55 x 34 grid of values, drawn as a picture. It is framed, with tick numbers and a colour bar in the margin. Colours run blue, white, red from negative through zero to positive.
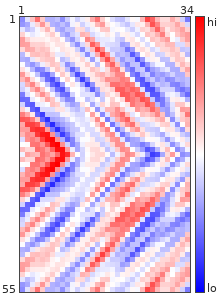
Mirror symmetry: top to bottom. Slope: none. Ninth with the highest average: middle left. Histogram: bell-shaped.
